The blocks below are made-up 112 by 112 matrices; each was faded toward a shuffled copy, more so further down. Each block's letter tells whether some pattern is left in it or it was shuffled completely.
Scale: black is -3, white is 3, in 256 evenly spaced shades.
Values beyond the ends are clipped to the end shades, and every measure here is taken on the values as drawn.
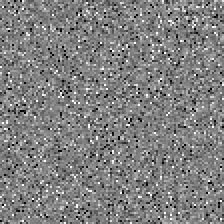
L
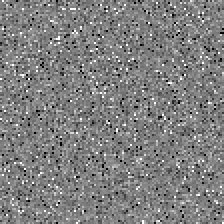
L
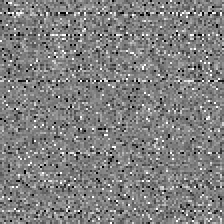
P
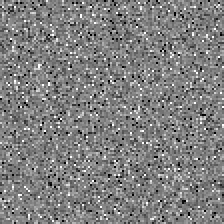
L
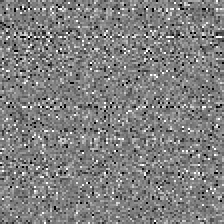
P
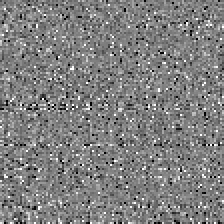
P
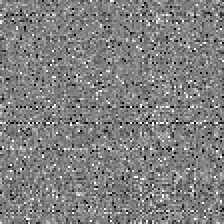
P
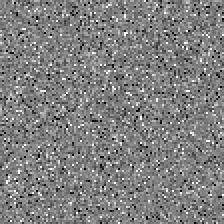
L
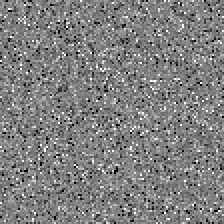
L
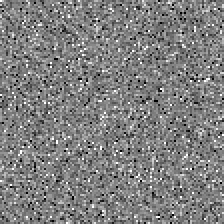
L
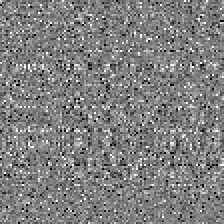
P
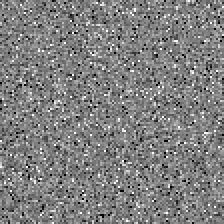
L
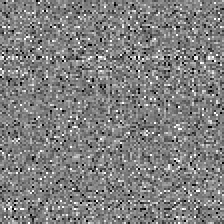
P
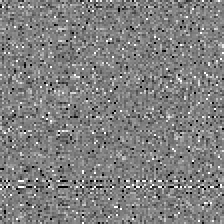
P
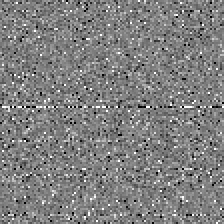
P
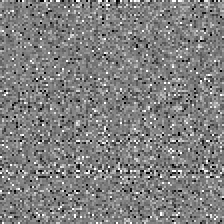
P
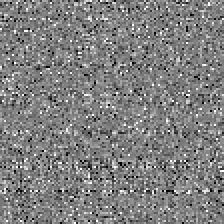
P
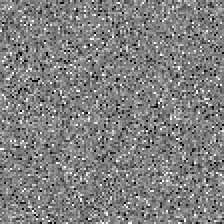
L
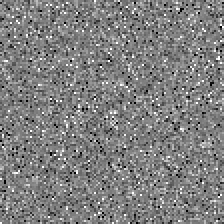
L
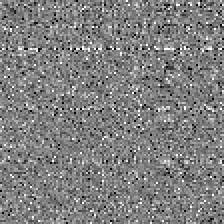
P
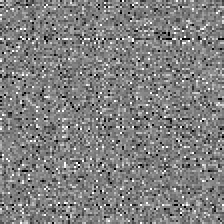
P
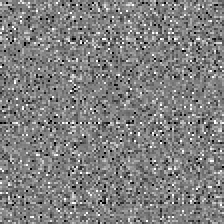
P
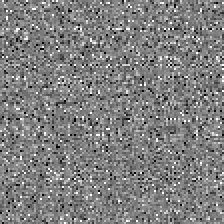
P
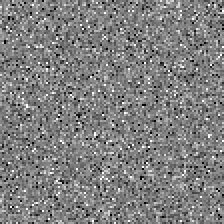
L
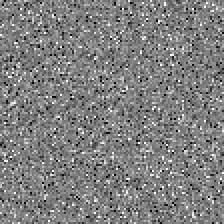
L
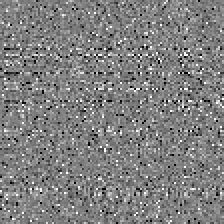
P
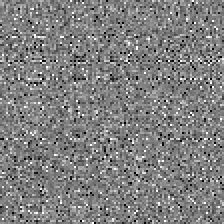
P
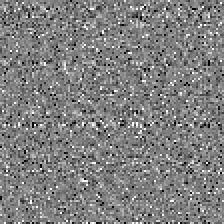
P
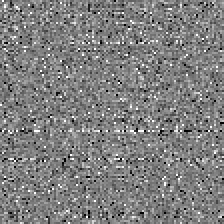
P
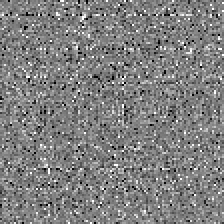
P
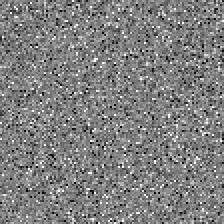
L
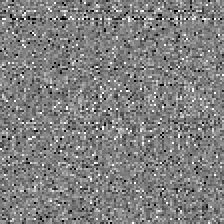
P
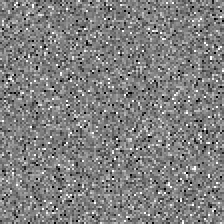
L
